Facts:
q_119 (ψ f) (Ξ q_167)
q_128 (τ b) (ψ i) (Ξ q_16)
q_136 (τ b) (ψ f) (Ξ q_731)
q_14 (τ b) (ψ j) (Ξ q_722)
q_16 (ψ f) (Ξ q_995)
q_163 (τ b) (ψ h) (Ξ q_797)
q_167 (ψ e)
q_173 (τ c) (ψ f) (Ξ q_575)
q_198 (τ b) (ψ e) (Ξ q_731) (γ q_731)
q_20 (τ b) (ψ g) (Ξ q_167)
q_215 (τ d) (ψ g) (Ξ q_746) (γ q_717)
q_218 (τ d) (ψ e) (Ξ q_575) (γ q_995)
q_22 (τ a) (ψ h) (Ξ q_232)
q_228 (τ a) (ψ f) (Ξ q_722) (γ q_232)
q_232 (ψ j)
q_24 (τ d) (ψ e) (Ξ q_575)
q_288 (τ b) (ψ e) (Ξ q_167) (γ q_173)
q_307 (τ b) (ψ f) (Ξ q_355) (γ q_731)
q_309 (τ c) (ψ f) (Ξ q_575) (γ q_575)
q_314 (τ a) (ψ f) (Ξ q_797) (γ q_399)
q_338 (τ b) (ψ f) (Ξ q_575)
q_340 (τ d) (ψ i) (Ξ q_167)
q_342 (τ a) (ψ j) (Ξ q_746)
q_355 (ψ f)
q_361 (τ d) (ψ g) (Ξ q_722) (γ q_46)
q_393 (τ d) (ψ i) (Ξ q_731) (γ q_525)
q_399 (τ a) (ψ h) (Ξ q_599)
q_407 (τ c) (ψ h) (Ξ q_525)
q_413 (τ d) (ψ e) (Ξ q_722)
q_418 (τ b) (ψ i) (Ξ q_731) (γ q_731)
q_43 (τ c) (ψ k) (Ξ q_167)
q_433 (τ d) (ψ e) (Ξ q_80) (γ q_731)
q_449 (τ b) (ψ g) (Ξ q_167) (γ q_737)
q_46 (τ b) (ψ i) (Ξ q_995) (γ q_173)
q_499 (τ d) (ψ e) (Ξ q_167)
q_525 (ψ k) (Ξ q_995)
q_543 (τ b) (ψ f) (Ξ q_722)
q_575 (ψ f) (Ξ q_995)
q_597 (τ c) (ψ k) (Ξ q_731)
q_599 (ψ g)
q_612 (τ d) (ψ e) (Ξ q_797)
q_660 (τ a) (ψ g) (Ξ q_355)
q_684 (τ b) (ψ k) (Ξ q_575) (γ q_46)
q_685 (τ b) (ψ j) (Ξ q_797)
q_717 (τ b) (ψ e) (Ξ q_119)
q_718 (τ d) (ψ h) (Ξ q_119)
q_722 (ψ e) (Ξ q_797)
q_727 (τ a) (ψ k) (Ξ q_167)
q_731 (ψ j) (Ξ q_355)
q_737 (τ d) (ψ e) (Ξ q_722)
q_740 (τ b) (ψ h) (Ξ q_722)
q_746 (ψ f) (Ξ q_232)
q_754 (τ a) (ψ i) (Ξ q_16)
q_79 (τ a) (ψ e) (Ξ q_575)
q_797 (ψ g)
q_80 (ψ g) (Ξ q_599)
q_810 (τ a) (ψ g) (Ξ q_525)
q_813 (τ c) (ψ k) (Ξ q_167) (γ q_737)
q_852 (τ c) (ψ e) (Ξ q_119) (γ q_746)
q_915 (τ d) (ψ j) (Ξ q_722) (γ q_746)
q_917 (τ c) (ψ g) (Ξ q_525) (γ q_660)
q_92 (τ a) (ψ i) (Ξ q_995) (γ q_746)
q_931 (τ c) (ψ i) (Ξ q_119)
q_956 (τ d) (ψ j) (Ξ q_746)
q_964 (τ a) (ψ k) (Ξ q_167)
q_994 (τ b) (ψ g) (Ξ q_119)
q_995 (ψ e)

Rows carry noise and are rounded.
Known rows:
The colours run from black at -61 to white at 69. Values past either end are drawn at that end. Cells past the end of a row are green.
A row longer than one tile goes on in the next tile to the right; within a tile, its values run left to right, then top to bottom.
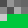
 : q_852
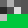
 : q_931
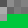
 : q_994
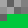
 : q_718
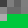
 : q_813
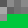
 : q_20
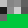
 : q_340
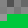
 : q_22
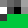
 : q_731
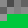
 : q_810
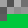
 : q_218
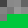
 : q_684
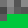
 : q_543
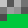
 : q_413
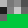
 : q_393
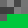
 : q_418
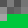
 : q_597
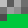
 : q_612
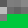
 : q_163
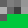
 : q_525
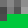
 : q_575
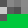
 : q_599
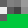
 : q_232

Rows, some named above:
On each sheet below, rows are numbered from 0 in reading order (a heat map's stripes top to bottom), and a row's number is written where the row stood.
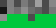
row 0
q_309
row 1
q_355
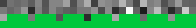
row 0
q_917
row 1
q_338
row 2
q_746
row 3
q_433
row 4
q_46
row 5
q_393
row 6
q_128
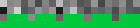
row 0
q_340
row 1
q_810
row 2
q_393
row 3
q_136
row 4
q_543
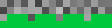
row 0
q_79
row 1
q_956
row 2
q_167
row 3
q_717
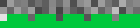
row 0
q_288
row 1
q_198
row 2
q_543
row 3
q_215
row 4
q_167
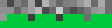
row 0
q_342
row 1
q_915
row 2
q_797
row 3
q_499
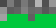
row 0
q_597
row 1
q_119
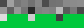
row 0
q_288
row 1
q_173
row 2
q_722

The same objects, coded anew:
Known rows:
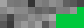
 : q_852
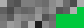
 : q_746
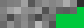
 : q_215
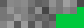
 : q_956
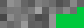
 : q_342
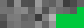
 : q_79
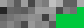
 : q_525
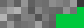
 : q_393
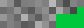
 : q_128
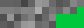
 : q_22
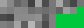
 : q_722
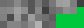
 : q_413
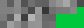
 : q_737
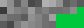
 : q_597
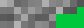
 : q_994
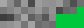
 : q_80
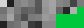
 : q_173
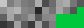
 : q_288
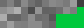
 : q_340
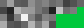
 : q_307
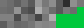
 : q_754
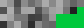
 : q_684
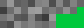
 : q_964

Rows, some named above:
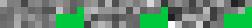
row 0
q_717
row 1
q_361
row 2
q_731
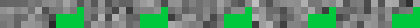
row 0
q_718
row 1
q_737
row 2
q_232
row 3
q_46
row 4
q_995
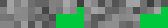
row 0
q_915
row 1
q_931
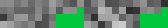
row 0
q_232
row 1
q_433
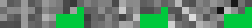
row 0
q_309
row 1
q_810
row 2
q_418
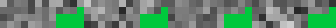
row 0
q_995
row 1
q_288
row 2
q_342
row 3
q_433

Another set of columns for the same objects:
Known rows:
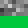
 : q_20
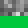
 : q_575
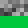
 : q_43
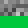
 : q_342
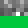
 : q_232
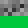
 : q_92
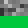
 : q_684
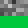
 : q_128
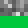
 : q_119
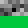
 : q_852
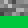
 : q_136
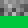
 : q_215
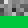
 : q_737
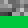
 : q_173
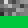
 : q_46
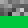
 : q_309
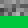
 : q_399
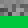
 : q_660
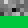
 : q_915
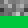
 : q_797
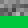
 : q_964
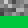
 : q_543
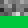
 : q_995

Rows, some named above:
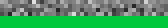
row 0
q_309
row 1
q_46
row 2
q_525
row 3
q_956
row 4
q_198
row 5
q_361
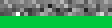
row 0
q_731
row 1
q_198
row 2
q_717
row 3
q_995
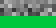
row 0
q_718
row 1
q_407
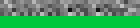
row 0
q_340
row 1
q_393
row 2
q_433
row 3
q_433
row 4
q_338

